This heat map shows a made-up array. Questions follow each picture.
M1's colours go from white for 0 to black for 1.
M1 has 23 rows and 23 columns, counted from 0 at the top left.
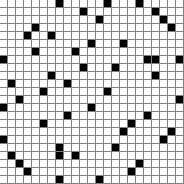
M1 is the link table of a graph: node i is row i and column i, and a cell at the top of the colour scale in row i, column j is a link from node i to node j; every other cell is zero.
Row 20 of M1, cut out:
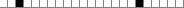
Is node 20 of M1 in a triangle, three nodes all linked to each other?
no
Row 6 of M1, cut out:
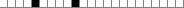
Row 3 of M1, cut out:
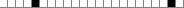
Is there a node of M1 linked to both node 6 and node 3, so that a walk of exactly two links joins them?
yes
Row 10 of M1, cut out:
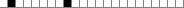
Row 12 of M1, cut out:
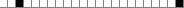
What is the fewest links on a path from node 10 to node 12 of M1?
5
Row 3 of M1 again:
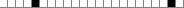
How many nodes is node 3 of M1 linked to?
2
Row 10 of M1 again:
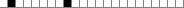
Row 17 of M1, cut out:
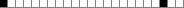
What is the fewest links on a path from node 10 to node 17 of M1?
5
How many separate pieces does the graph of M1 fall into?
1
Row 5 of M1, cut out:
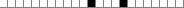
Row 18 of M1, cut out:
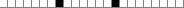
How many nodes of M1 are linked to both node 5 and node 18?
0
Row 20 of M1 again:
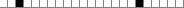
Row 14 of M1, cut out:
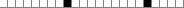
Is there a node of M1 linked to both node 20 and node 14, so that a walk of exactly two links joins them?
no
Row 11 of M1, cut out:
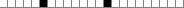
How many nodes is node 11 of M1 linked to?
2
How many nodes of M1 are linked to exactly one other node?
0
